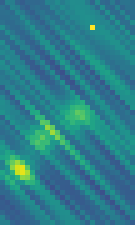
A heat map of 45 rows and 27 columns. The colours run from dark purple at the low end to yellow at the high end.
Streaks slant down to the right. The values are skewed, with a long tail toward high values. Neither half mirrors the other. No overall slope runs across the table. A single lone cell is far higher than the cells round it. Three bumps rise from the field.
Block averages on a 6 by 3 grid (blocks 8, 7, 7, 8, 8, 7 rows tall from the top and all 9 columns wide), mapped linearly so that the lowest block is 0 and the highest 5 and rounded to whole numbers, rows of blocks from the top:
0 2 2
1 1 2
1 2 1
3 5 2
5 1 0
0 1 0
